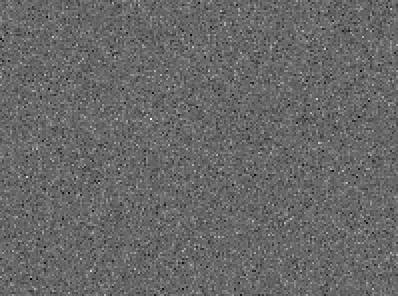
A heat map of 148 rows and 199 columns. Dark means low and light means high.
Odd rows or columns: none. Stripes: none. Mirror symmetry: none. Histogram: heavy tails on both sides. Grain: fine. Average level on the scale: 40%. Slope: none.
